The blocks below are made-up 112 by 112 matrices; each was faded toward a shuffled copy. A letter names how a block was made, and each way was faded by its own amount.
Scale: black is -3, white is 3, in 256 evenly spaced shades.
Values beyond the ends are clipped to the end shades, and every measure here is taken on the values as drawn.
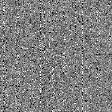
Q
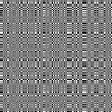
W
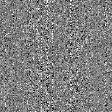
Q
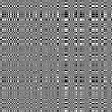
W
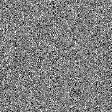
Q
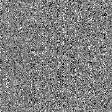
Q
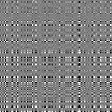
W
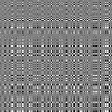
W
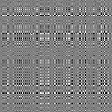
W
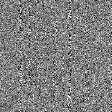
Q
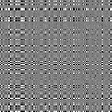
W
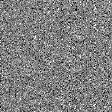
Q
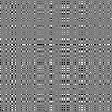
W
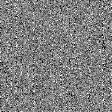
Q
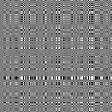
W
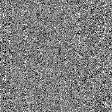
Q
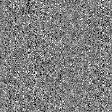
Q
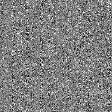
Q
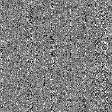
Q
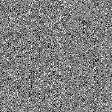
Q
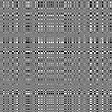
W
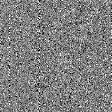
Q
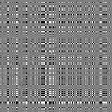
W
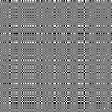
W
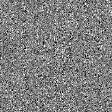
Q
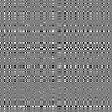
W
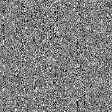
Q
